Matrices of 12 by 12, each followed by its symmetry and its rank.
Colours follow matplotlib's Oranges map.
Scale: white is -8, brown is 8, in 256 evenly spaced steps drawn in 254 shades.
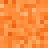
antisymmetric, full rank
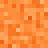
antisymmetric, full rank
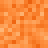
antisymmetric, full rank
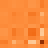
symmetric, rank one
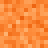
antisymmetric, full rank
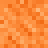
antisymmetric, full rank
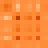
symmetric, rank one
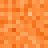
antisymmetric, full rank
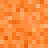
antisymmetric, full rank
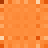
symmetric, rank one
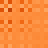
symmetric, rank one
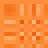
symmetric, rank one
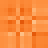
symmetric, rank one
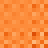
symmetric, rank one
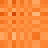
symmetric, rank one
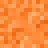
antisymmetric, full rank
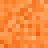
antisymmetric, full rank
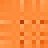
symmetric, rank one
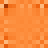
symmetric, rank one
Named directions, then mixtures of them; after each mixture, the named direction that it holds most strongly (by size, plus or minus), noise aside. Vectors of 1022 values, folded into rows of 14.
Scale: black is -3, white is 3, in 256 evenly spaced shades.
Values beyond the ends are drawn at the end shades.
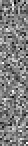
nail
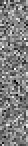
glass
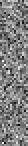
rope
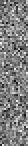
glass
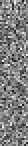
nail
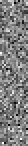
rope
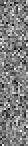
glass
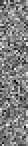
glass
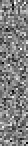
nail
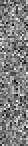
glass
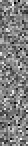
nail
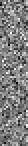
glass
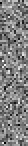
rope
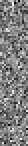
nail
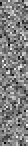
rope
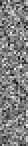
glass
